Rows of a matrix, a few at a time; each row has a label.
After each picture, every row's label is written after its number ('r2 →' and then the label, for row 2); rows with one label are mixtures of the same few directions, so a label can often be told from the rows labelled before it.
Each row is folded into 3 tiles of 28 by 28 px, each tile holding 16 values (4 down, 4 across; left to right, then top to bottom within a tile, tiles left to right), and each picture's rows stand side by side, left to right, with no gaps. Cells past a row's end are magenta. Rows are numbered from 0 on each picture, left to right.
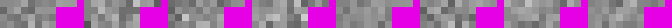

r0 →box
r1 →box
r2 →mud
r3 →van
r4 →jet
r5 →box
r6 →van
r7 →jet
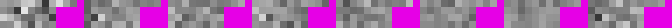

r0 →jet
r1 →mud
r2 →mud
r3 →mud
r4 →mud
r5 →jet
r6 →box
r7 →mud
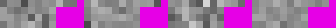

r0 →van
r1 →mud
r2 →box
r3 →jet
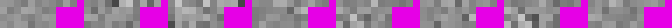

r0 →box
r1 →jet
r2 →mud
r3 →mud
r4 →box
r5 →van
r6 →box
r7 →jet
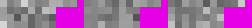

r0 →mud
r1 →van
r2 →mud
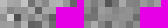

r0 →mud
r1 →jet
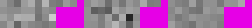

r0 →van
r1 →van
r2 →box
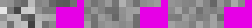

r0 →box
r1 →box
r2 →jet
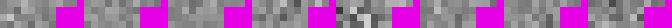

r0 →jet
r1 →box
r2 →jet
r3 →jet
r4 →box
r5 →box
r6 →van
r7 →van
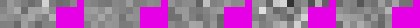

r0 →jet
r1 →van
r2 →box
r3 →jet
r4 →van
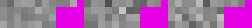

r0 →mud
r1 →mud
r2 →box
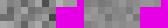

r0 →jet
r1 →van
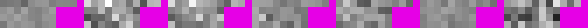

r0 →van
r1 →van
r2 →van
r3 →mud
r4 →mud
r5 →box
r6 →van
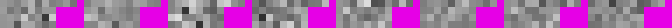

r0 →van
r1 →jet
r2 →jet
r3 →mud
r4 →jet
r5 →jet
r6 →jet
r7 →mud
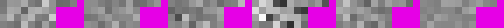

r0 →jet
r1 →jet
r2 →mud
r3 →mud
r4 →mud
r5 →mud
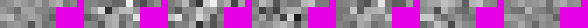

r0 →jet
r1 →jet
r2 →jet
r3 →van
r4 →jet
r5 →jet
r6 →jet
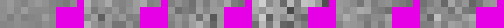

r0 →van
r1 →mud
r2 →van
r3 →mud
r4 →box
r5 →mud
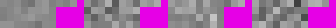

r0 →jet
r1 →box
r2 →van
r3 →jet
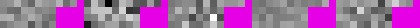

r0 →jet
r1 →mud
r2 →van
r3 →mud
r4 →jet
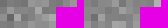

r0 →mud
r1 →mud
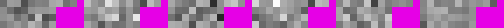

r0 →van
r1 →van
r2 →jet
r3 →van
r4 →box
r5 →mud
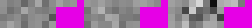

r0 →jet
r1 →box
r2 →jet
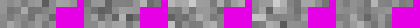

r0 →jet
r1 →van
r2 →van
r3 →jet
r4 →box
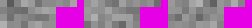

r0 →mud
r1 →mud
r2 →jet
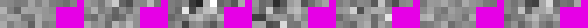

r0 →box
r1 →jet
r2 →jet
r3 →jet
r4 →jet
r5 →jet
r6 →jet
